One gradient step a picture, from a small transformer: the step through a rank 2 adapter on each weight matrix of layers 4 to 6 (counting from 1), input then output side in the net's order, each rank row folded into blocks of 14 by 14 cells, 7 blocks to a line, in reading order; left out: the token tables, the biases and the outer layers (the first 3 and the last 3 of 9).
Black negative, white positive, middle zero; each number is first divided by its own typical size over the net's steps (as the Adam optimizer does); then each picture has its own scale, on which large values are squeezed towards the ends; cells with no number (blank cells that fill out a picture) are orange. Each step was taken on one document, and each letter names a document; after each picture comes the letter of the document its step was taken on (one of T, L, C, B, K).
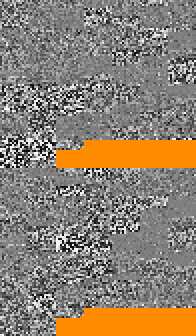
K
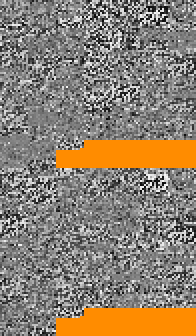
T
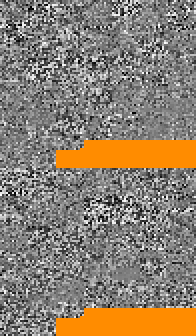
T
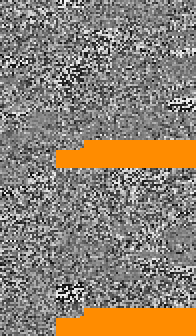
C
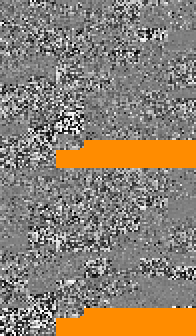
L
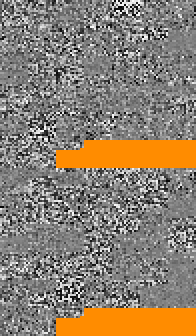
K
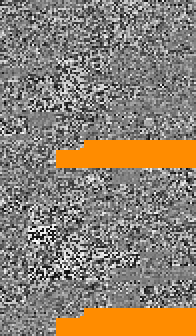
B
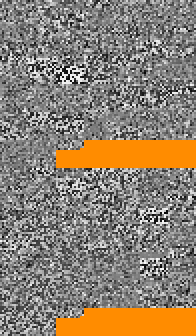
C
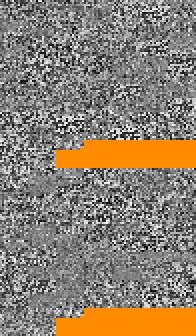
C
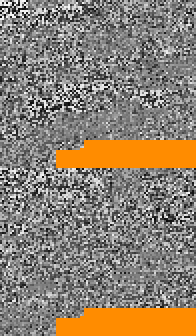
B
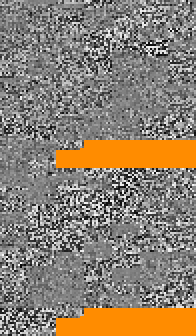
B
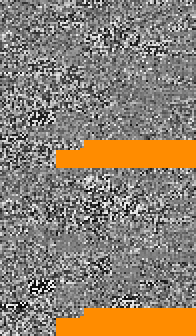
B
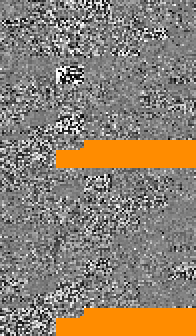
L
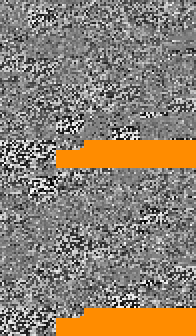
T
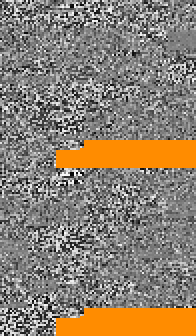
K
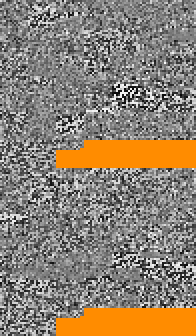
C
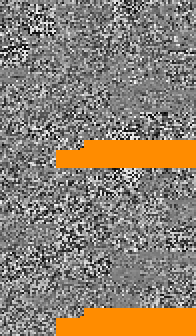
B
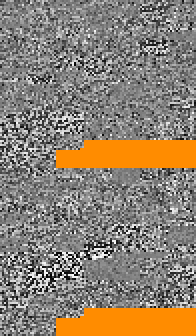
C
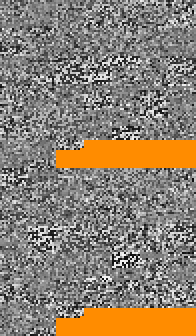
T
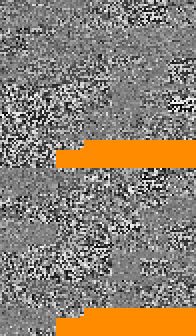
B
